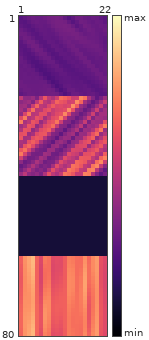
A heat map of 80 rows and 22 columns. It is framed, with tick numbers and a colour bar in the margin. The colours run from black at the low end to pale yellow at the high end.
The table splits into 4 rows of 1 panel. Panel 1,1: low, slanting down to the right, faint in contrast. Panel 2,1: middling, slanting up to the right, strong in contrast. Panel 3,1: very low, flat. Panel 4,1: high, streaked downward.
